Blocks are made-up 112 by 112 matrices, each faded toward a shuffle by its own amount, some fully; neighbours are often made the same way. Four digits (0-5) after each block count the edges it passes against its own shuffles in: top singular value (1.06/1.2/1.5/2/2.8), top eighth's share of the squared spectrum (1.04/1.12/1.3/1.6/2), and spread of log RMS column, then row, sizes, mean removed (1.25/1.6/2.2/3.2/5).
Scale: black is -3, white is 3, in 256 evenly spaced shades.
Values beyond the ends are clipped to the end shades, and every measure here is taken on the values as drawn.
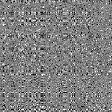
5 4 3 3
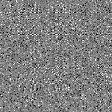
4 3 2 2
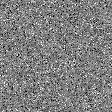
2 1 0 0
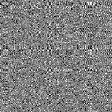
5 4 3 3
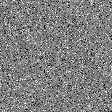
0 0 0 0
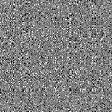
4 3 2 2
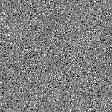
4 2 1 1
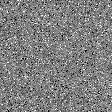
1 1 0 0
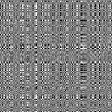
5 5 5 4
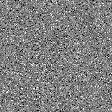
3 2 1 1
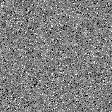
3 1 0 0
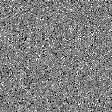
3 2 1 1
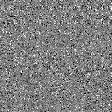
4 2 1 1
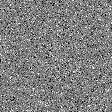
1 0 0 0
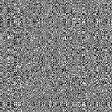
5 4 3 3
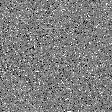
2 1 0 0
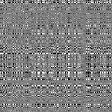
5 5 4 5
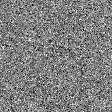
2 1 0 0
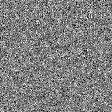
3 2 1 0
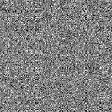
4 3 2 2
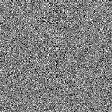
4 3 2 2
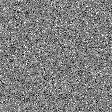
0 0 0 0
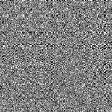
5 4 3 3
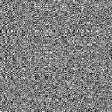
5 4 3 3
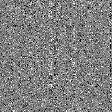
4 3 3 1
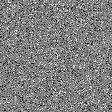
2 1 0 0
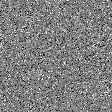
1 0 0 0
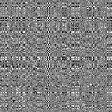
5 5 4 4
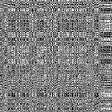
5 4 4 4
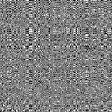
5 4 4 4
